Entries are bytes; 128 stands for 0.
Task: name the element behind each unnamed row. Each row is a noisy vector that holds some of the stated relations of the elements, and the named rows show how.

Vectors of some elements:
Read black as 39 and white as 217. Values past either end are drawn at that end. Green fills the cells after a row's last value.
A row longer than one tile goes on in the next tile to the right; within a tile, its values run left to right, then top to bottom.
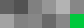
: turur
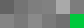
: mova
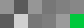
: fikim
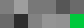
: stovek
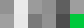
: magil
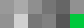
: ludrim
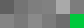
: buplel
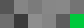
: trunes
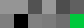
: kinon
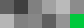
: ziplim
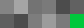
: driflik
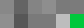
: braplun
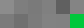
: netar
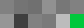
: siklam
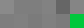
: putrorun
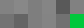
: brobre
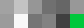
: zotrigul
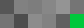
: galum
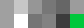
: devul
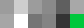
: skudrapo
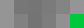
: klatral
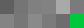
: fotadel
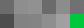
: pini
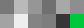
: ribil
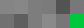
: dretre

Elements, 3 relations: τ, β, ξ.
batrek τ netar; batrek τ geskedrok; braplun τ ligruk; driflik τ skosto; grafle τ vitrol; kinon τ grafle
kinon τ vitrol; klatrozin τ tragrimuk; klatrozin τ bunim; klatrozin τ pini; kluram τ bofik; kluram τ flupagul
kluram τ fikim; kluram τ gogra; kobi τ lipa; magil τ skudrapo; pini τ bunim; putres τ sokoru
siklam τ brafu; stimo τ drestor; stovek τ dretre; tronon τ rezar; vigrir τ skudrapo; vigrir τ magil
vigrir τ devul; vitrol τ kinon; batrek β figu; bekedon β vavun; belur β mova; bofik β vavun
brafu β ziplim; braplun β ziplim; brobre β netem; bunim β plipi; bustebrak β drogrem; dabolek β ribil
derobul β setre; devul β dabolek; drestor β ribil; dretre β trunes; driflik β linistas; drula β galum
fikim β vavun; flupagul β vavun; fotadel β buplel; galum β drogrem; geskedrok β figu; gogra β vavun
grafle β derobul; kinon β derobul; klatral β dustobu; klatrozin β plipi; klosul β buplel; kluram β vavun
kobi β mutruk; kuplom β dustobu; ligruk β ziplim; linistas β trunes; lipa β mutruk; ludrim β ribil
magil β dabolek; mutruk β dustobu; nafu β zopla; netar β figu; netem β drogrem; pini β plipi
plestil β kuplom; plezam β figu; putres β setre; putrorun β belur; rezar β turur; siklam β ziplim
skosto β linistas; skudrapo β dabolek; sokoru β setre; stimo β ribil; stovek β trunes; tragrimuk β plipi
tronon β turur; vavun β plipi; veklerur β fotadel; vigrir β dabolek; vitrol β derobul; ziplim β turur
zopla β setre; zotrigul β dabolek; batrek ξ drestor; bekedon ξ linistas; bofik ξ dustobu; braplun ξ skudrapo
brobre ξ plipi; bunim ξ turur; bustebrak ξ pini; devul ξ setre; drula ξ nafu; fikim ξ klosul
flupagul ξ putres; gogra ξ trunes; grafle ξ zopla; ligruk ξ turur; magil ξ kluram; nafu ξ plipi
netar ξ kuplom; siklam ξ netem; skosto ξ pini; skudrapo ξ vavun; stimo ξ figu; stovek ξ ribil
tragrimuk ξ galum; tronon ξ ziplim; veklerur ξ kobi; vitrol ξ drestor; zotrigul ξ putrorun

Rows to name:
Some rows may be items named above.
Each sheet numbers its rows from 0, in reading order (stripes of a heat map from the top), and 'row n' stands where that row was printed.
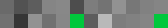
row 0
derobul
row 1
bunim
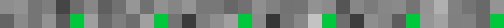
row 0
skosto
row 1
brafu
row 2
batrek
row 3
kobi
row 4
trunes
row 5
drestor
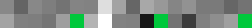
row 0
rezar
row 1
dabolek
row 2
batrek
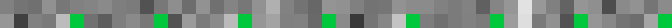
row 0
siklam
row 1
dretre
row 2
kluram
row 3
drestor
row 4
kobi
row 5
plezam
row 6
vigrir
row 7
ligruk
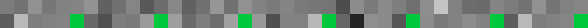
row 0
bunim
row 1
sokoru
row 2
brafu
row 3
tronon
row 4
linistas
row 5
stimo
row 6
bunim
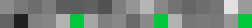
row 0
putres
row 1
turur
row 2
mutruk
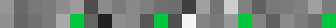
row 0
lipa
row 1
linistas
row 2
vavun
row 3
figu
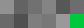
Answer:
sokoru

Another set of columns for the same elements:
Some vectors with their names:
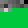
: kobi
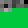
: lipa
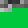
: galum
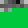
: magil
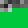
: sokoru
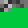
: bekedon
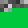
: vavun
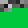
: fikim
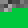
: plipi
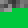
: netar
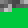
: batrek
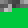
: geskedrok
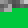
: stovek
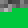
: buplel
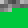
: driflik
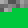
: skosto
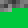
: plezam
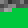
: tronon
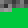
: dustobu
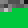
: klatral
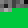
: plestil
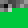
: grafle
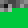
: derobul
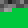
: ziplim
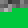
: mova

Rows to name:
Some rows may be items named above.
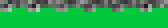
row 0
putres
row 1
sokoru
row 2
ribil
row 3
rezar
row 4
rezar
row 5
derobul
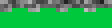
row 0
dretre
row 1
trunes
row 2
ziplim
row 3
dabolek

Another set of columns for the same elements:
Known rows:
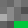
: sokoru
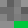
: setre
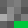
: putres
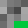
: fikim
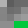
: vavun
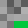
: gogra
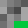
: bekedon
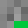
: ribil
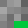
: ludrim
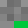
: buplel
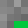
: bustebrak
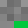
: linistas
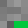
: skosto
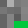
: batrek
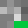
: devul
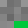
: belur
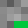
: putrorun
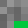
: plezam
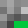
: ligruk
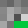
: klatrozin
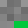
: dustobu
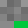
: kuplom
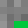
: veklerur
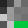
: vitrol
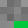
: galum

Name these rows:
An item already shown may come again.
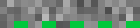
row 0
dretre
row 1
dabolek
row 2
stimo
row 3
derobul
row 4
dabolek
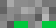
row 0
tronon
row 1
dabolek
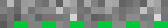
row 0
rezar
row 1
turur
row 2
zotrigul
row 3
ziplim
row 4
plipi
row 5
zotrigul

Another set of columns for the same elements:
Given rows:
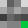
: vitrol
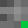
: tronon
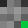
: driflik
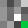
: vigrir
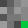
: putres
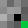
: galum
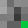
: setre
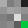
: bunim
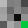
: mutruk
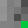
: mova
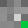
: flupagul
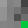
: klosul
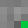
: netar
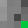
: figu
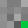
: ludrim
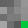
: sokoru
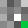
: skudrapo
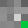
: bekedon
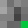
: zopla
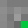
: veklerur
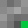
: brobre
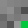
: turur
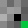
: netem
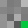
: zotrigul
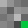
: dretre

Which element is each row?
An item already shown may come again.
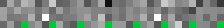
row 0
lipa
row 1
skudrapo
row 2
sokoru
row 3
vavun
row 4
drestor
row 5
skudrapo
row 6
dabolek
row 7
skosto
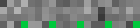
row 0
kobi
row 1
drestor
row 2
rezar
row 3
derobul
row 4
batrek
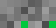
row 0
turur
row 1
stimo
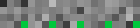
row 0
driflik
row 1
zotrigul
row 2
ziplim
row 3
nafu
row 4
stovek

